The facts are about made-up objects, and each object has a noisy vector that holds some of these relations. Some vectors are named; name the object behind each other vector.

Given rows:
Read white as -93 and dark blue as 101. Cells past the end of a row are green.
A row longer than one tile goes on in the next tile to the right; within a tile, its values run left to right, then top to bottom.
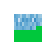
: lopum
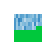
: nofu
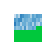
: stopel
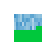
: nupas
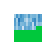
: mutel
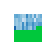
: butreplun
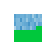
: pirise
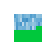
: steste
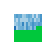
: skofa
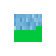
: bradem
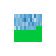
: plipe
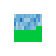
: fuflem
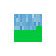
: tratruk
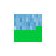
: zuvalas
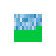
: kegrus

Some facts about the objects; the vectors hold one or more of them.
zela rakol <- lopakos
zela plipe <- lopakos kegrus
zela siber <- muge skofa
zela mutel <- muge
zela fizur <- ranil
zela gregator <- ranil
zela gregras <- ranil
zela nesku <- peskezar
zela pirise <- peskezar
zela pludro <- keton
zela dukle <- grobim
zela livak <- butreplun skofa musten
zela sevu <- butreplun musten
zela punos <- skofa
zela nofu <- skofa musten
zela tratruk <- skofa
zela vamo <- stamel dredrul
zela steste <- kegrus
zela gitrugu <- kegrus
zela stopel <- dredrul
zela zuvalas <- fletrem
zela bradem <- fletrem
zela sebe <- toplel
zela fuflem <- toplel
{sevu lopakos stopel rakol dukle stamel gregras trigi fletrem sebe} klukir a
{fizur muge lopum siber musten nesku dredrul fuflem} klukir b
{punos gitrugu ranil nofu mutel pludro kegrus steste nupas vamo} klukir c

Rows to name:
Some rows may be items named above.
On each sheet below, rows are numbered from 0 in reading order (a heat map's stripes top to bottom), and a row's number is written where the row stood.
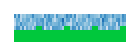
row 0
ranil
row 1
siber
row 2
ranil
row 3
mutel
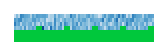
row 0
stopel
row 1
musten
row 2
pludro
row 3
lopakos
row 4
stopel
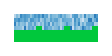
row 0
rakol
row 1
pludro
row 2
muge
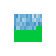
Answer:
livak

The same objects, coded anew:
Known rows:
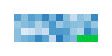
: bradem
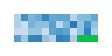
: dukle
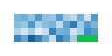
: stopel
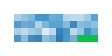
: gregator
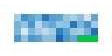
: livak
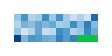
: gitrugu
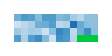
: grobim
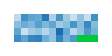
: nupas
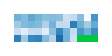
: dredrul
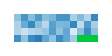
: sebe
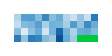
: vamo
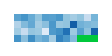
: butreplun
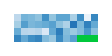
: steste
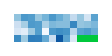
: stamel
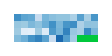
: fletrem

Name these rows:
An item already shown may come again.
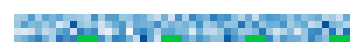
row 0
muge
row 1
stamel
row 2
livak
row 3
musten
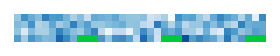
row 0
livak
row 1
dredrul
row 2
kegrus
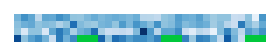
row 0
skofa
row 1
ranil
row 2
dredrul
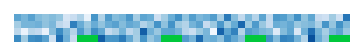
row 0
dredrul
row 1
nofu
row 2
sevu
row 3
vamo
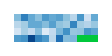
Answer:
lopakos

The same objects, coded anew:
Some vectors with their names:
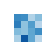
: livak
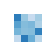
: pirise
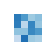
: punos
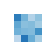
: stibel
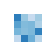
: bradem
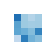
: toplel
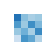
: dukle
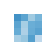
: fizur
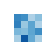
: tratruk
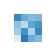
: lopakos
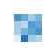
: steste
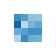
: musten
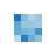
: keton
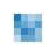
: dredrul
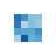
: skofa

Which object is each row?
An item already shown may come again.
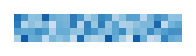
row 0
skofa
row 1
ranil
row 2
nofu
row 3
tratruk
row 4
plipe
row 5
musten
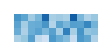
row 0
fizur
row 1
fletrem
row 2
stopel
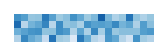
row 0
muge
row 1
mutel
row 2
rakol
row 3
stopel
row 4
pludro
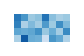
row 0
butreplun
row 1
dukle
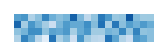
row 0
siber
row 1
kegrus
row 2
vamo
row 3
sevu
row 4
stamel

